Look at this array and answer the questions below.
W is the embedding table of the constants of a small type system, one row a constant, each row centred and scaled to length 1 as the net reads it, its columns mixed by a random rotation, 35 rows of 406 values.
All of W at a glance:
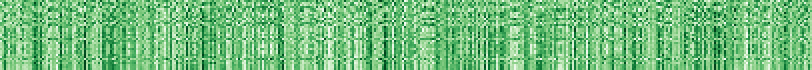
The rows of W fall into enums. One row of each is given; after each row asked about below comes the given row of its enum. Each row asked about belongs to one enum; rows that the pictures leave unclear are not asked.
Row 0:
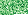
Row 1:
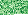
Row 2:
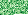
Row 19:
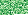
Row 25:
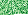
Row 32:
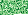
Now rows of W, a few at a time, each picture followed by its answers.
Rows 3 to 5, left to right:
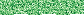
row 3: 0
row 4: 19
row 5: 19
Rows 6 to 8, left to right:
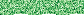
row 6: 2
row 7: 25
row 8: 32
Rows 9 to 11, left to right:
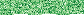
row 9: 19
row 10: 1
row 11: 0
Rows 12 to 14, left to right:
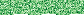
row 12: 19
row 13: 32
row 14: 2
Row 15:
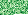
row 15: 2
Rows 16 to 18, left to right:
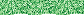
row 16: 25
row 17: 1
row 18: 25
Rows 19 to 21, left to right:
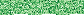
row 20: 1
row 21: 32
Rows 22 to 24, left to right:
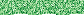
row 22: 25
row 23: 25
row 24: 2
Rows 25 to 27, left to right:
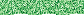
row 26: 25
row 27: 32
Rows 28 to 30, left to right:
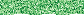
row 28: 1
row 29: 0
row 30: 32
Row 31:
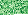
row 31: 1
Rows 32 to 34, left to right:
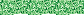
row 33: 32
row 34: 32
